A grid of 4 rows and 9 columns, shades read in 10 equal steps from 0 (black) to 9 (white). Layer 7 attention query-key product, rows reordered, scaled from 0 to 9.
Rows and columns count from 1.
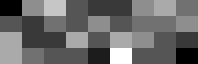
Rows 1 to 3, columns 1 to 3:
0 5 7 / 3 2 4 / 6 2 2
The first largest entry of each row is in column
3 5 1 6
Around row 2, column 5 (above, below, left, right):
2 3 3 3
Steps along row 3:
down same up down up down down down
